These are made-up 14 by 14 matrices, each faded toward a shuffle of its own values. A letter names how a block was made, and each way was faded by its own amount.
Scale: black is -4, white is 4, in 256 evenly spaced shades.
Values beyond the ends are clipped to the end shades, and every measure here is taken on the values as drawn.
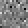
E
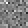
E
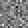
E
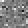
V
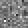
E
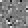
V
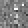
V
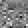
E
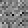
E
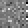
V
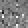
V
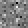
V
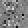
V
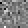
E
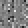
V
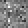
V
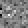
E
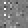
V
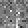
V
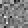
E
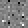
V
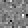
E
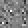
V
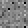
V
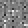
V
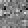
V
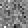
E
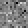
E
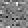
E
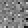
E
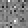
V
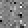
V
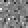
E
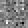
E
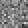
E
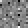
V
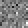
E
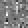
V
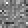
E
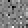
V
